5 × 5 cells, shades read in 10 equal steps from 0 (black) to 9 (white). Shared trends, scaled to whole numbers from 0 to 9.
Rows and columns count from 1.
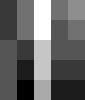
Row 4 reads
3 1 7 2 2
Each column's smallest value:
2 0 6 1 1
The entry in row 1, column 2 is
4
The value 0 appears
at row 5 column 2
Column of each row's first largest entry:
3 3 3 3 3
